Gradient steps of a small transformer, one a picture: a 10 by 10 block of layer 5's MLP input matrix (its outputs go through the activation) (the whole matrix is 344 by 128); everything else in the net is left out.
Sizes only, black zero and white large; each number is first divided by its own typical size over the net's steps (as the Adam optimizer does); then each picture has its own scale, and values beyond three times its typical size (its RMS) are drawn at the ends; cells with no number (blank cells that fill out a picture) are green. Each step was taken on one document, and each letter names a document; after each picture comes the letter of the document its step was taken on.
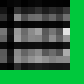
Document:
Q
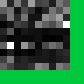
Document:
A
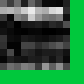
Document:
A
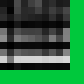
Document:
Q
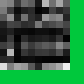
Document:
A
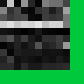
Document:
A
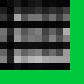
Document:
Q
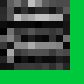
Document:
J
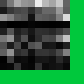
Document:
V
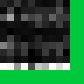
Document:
V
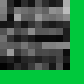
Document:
V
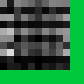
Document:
J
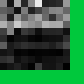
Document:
A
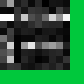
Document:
J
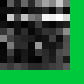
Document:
V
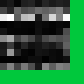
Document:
V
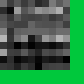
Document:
J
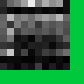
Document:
J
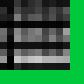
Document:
Q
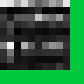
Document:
A
